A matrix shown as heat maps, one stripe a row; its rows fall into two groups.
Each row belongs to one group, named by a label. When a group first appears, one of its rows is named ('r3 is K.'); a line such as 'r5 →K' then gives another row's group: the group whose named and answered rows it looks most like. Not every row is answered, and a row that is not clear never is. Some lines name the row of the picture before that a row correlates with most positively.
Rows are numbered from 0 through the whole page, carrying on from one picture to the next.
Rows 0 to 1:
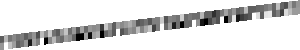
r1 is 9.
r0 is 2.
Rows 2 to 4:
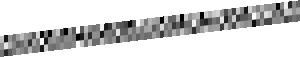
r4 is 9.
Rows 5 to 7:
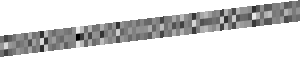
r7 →9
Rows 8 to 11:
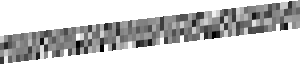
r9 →9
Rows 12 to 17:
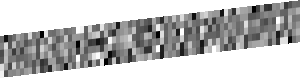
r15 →2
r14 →2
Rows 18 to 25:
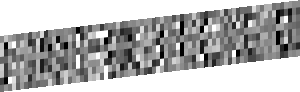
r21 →2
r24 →2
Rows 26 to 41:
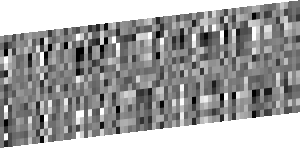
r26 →2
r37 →2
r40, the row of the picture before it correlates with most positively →25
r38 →9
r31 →2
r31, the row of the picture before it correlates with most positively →21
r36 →2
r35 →2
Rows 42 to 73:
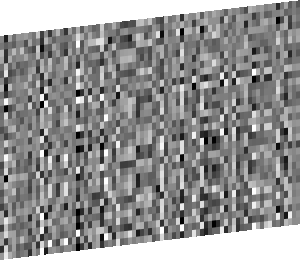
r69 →2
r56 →9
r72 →2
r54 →2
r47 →2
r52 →9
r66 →2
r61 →2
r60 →2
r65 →2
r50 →9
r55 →2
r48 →9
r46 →2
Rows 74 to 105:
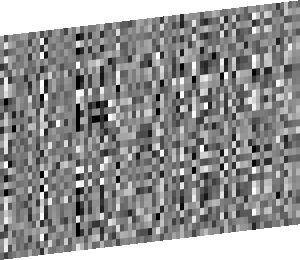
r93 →2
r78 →2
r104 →2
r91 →9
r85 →2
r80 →2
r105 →9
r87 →2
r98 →2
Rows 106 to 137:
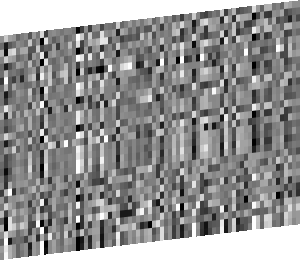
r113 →2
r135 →2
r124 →9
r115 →9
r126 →9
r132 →2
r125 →9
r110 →9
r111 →2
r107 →9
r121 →9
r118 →9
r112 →2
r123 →9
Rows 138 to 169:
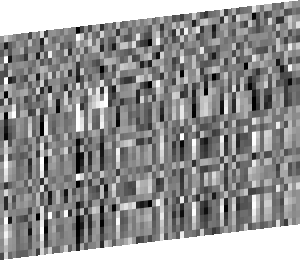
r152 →9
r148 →2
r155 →2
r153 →2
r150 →9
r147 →2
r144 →2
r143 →2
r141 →2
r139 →9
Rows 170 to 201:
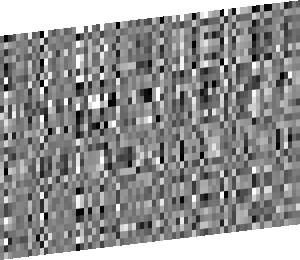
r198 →9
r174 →9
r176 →2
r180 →2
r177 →9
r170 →9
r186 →9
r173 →2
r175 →9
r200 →9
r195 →9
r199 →2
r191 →2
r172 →9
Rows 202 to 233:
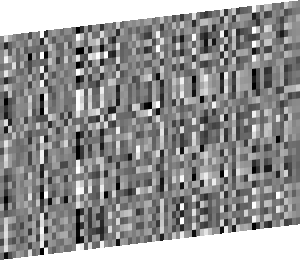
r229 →2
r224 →9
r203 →9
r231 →2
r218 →2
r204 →2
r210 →2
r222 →9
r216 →2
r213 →9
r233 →9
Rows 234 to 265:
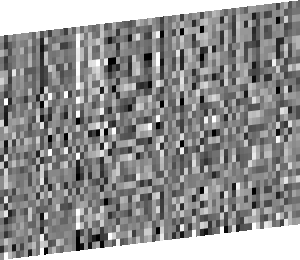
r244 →9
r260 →9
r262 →9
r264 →2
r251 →2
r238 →9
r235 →9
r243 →2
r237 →9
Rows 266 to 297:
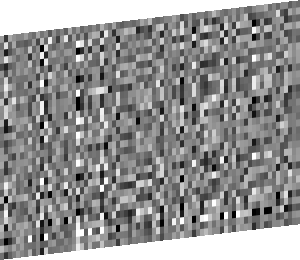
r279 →9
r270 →9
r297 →9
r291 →2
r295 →9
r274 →2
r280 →2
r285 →9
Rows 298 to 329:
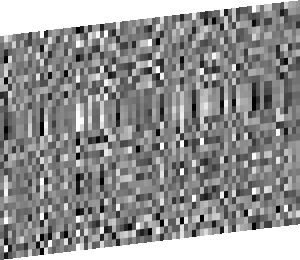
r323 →2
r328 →2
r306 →2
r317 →9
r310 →9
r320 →2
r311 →9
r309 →9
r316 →2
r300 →9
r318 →2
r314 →2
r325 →9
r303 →2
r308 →2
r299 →2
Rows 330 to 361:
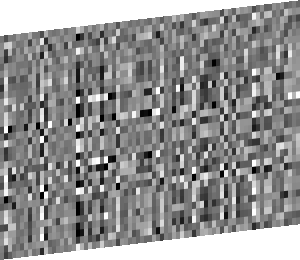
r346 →9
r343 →2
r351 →2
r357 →2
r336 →2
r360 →2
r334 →2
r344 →9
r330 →9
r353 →9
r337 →2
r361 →9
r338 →2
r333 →9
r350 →2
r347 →9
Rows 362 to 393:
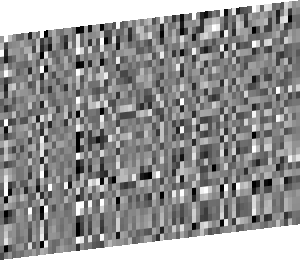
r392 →9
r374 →2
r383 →2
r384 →2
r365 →9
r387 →9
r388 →9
